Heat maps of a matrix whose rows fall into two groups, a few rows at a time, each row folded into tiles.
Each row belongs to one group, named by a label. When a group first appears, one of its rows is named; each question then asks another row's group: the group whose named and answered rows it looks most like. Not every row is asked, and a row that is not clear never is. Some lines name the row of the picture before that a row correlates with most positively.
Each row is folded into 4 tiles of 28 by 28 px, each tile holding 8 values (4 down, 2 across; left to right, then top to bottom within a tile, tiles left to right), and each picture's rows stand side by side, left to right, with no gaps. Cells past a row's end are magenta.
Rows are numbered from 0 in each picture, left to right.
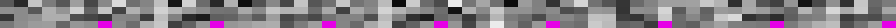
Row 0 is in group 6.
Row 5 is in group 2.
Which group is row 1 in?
6
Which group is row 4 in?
6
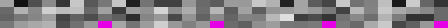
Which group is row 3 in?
6
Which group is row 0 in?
6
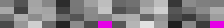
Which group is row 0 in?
2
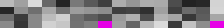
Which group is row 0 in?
6
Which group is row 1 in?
2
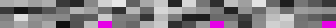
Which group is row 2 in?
6
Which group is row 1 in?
6
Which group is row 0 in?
2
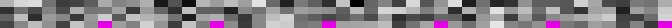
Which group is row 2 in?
6
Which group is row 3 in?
6
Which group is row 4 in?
6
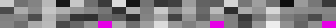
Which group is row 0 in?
6
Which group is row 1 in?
6
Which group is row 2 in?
6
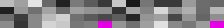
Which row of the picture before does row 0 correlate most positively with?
2
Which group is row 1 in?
6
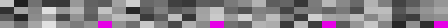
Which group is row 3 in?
2
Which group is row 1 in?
2
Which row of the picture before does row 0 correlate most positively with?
1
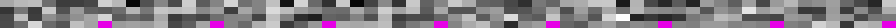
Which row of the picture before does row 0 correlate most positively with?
2
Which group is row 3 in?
6
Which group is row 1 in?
6
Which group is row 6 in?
6
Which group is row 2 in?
6
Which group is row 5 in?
6
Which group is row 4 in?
2
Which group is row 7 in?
2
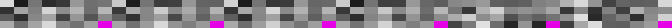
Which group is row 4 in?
2
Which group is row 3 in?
6
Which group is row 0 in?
6
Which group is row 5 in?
2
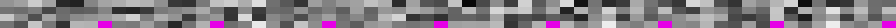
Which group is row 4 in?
6
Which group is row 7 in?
6
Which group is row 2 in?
2
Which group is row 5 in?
6
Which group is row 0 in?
2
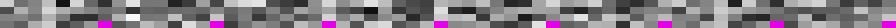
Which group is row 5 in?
2
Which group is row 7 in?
2
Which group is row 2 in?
2
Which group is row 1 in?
2
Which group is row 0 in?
6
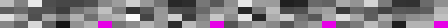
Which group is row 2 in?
2
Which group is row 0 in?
2
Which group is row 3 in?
2
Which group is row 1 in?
2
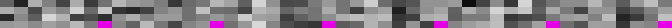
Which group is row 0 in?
6
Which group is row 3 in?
2
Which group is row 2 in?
2
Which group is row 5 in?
2
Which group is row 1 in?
2
